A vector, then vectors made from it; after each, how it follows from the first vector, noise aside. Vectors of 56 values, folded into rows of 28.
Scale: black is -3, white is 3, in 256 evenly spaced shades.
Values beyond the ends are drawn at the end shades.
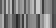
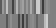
partly zeroed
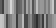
wrapped around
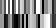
scaled up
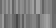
shrunk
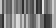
negated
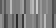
partly zeroed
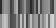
wrapped around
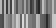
negated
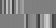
partly zeroed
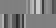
partly zeroed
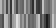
negated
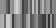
wrapped around
